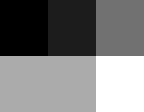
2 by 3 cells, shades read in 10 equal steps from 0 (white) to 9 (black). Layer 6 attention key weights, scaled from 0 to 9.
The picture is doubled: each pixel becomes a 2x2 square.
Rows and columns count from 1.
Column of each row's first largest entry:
1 1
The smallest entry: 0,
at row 2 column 3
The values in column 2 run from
3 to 8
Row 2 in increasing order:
0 3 3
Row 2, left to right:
3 3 0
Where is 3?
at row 2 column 1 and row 2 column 2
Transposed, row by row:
9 3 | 8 3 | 5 0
